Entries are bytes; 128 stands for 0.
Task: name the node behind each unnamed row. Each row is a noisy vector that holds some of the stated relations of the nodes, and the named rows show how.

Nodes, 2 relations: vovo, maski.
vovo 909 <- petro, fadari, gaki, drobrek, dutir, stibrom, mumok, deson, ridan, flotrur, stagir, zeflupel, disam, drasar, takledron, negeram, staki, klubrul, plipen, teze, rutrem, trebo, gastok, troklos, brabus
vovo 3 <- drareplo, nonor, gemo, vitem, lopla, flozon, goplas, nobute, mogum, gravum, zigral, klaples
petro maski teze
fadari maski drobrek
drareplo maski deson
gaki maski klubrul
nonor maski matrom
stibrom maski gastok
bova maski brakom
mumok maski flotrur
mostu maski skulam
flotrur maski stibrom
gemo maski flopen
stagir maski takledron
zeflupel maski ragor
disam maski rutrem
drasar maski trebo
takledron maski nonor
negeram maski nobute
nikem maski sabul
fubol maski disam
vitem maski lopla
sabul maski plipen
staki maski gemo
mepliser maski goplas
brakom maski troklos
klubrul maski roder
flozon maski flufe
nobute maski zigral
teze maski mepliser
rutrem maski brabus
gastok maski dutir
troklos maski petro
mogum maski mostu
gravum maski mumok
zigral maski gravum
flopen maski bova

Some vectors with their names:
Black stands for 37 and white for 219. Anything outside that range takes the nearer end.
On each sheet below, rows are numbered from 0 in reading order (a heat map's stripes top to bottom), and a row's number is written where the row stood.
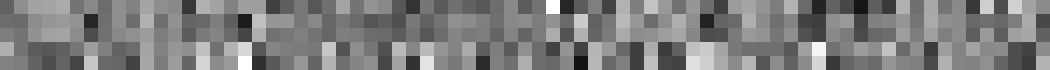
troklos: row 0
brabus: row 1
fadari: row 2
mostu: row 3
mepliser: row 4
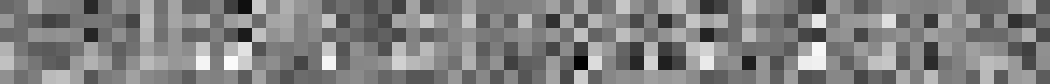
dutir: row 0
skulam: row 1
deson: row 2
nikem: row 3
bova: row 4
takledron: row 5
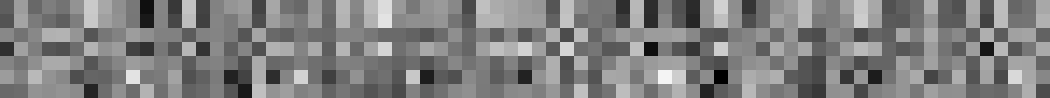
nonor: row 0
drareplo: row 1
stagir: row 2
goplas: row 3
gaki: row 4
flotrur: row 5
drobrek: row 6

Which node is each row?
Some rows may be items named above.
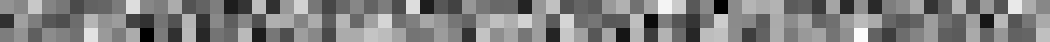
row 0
stibrom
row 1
goplas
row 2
gravum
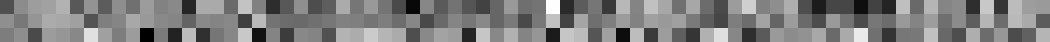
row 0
petro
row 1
staki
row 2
zigral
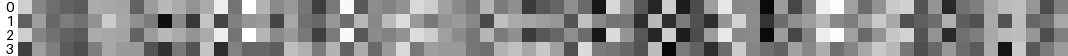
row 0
flopen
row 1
nonor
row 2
flopen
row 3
lopla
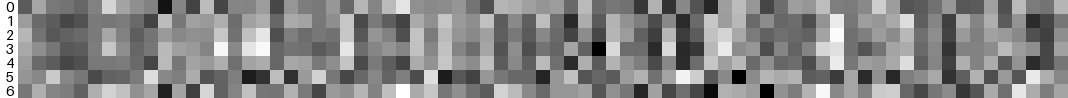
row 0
mogum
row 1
matrom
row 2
fubol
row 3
brakom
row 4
matrom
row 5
stibrom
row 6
gemo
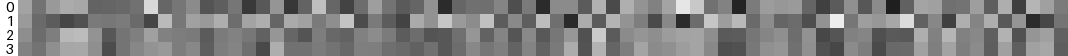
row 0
mumok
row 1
matrom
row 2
negeram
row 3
klubrul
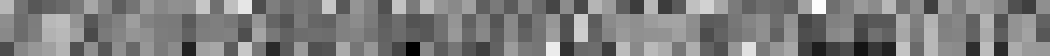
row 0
fubol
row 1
negeram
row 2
rutrem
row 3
teze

